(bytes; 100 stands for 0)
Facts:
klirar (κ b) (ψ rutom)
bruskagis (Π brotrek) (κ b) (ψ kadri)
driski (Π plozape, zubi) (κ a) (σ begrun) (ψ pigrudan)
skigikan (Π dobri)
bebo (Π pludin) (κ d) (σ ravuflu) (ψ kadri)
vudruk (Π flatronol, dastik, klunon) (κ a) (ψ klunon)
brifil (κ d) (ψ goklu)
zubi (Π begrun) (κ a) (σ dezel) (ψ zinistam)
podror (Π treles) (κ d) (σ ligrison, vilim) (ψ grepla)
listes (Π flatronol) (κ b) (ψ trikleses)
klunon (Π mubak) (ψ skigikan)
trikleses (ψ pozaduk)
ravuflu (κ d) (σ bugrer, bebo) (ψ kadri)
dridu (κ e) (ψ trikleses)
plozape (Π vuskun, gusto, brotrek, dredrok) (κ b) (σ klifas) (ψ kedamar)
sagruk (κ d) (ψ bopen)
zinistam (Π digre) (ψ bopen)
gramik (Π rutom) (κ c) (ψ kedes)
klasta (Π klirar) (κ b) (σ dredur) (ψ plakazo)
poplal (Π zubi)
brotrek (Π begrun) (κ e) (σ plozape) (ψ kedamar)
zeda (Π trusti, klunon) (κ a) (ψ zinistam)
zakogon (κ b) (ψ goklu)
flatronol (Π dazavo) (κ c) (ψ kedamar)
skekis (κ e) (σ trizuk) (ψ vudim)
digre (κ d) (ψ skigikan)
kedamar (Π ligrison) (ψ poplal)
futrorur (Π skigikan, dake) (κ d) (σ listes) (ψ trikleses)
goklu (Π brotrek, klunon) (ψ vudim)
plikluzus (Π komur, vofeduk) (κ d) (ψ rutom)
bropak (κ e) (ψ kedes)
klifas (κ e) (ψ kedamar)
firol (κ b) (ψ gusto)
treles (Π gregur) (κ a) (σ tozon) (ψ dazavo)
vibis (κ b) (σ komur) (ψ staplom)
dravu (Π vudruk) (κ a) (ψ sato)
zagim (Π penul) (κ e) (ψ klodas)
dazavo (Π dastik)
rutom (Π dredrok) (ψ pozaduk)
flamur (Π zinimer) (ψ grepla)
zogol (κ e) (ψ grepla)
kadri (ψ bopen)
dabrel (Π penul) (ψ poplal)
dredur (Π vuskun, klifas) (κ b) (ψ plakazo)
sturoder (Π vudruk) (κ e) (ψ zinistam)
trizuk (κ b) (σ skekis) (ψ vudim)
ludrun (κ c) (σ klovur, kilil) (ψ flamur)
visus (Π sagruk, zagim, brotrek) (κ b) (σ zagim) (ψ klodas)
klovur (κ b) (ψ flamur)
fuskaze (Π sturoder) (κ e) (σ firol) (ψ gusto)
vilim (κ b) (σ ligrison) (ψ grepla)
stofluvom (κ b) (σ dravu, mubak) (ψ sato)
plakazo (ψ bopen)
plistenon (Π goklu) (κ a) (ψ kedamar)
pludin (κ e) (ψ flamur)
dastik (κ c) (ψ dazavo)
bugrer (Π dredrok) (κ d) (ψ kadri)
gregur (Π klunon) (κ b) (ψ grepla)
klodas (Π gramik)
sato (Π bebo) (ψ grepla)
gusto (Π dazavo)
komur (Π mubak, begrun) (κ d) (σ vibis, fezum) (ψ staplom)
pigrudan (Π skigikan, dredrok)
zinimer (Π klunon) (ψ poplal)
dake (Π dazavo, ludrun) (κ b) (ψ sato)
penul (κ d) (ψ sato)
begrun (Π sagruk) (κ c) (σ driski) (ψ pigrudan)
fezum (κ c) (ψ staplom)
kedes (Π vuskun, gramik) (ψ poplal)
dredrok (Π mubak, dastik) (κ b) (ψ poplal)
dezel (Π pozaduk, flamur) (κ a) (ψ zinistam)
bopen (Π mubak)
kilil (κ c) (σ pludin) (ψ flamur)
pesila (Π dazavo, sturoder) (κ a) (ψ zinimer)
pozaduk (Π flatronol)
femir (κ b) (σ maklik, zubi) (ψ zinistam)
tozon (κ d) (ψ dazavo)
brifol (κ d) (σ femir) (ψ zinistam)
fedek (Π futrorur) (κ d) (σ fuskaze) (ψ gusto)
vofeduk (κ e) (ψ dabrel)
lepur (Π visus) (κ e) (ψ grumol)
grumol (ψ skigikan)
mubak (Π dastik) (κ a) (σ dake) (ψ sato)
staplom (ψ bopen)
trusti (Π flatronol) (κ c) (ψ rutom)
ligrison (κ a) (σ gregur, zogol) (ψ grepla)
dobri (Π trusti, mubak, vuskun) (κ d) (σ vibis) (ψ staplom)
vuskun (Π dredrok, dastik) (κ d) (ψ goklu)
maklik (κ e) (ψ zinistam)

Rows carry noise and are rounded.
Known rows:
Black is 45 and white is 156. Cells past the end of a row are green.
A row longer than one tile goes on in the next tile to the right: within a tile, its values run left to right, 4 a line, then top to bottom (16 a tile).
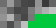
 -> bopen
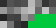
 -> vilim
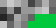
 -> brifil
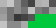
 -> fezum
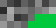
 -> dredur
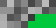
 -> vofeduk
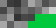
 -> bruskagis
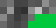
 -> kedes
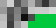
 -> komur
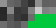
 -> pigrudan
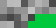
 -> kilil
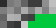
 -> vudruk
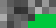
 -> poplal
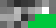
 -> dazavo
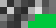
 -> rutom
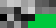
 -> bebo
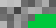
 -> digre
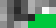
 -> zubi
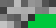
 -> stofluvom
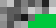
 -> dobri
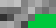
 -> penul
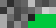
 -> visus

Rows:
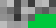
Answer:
maklik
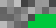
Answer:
grepla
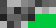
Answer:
goklu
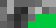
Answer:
gramik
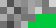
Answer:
plikluzus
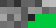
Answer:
pesila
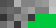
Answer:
dravu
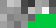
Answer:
dastik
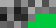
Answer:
bugrer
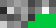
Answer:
zakogon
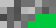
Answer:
brifol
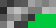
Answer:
dake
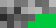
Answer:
fedek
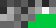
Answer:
dredrok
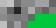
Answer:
sagruk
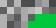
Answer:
trikleses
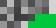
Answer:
zeda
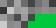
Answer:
firol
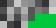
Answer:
gregur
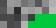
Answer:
treles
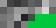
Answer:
gusto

